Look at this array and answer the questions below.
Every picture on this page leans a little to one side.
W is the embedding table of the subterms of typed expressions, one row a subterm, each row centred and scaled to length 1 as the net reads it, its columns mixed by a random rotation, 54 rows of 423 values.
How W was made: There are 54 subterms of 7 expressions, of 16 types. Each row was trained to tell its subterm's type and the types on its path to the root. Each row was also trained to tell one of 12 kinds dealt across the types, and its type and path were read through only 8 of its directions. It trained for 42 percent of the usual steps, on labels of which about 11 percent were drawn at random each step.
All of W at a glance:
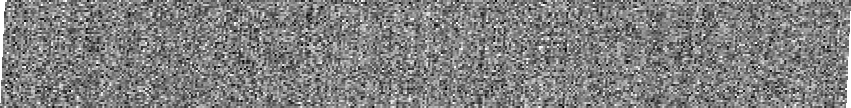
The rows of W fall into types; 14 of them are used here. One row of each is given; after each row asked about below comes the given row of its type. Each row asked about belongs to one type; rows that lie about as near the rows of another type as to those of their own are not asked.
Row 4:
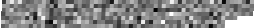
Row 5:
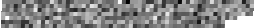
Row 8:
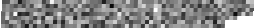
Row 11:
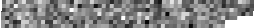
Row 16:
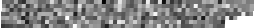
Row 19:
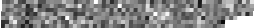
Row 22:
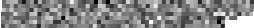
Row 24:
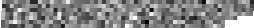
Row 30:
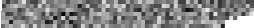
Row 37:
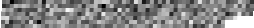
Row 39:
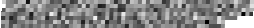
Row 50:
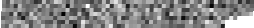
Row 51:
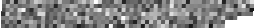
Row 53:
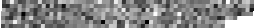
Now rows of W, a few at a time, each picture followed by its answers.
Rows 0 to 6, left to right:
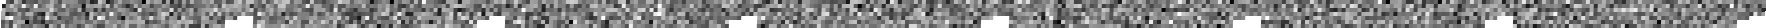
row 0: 37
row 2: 8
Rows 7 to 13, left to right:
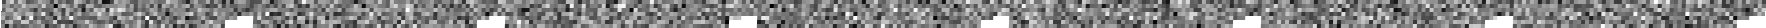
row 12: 30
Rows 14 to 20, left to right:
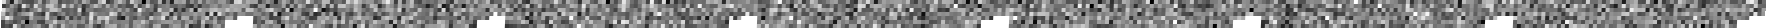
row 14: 37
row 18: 37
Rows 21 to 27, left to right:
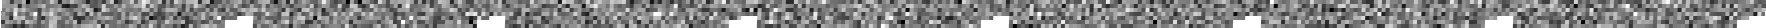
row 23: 51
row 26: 8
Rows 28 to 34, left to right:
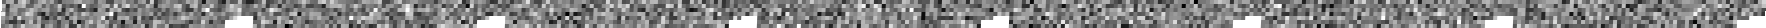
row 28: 30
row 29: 8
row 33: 53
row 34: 39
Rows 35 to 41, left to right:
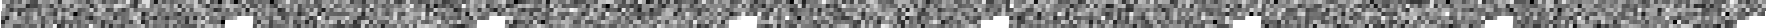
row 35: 24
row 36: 19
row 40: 51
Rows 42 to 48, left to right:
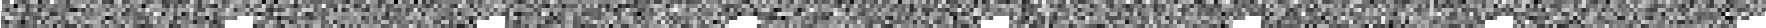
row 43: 37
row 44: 51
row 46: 39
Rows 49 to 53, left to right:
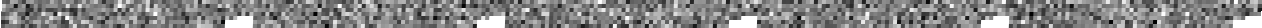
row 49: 8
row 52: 24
